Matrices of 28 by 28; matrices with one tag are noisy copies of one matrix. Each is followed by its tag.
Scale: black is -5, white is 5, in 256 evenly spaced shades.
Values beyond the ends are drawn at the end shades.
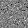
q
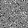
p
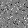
q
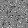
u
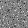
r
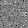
p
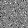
p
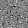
u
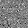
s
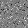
q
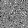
p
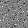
r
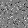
q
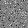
p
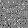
s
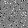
p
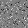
q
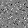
q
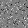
q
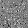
s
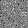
p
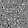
s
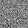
s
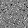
q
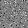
p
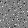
r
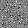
u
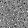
r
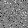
p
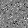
q
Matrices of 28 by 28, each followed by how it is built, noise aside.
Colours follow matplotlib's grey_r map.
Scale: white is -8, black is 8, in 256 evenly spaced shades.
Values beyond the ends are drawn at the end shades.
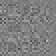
low rank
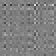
low rank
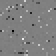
sparse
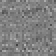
low rank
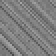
Toeplitz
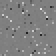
sparse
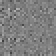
low rank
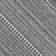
Toeplitz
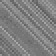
Toeplitz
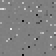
sparse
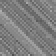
Toeplitz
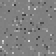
sparse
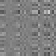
low rank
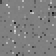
sparse
